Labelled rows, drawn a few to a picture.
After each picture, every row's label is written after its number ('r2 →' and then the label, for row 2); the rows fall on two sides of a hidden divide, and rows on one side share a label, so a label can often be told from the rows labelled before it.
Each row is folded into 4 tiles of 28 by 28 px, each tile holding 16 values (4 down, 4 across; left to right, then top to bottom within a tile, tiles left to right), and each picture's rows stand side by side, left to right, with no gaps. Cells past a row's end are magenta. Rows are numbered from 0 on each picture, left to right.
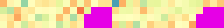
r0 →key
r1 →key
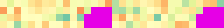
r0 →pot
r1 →key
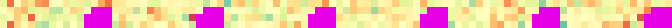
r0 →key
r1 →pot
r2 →key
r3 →key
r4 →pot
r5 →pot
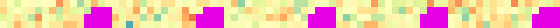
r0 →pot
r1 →key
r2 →key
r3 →key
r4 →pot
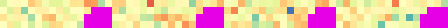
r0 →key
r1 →key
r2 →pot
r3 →key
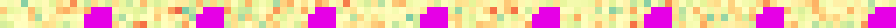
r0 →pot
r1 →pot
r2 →pot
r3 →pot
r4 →pot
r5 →key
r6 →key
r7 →pot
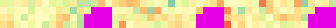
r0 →key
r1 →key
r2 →key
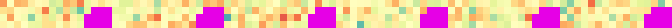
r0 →pot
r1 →pot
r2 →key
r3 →key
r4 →pot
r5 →key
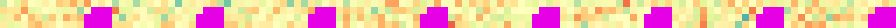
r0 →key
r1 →key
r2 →key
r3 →pot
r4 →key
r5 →key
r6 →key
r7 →key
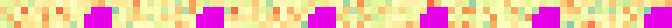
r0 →pot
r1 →key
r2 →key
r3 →key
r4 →pot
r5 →pot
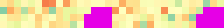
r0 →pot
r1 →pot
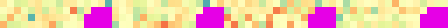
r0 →pot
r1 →pot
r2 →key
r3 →pot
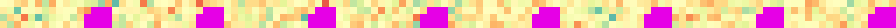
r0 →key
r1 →pot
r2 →key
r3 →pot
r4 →key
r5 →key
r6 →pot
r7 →key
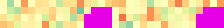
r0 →key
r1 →pot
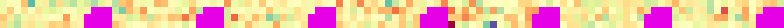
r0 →key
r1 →key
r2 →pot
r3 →pot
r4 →key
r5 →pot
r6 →pot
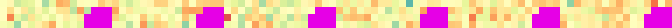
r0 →pot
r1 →pot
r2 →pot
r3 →key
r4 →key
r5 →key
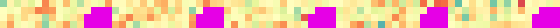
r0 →key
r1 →key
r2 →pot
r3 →key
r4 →pot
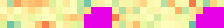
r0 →pot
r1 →pot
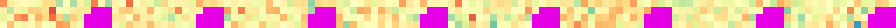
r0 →key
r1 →pot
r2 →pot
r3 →key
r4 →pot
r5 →pot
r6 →key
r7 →pot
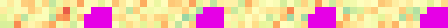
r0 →pot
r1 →pot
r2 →pot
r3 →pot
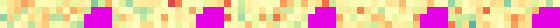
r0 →pot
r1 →pot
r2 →pot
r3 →pot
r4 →key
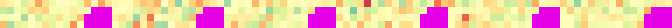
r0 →key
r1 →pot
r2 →key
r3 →pot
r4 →key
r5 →pot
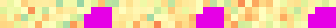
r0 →key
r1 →key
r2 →key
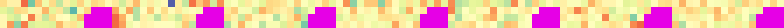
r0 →key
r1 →key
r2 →pot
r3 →key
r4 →pot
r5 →pot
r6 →pot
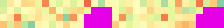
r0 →key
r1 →key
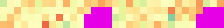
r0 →key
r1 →pot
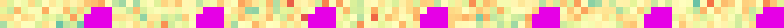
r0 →pot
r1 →pot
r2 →pot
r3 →pot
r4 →key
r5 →key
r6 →pot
